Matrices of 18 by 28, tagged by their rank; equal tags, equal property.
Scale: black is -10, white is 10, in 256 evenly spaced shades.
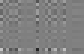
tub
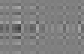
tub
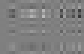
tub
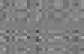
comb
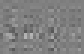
comb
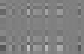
tub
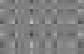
tub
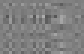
comb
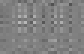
comb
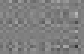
comb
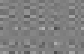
comb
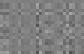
comb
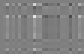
tub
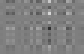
tub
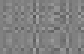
comb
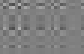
tub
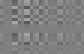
tub
